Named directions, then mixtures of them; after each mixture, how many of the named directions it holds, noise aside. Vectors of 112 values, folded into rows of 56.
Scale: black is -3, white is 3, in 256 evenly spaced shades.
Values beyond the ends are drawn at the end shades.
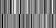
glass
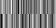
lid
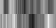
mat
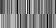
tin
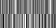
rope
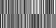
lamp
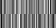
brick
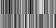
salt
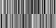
three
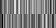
three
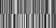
one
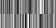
three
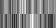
two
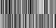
one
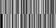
three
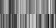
three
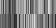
three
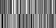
two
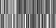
three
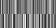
one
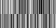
two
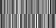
one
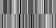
three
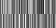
three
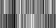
three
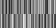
three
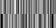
three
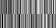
three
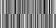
one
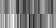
three
